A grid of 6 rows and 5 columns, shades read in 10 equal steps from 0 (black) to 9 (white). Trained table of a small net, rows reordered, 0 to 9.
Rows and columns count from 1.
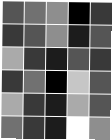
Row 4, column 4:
7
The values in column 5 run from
2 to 5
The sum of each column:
23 17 13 26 18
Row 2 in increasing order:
1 2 3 3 5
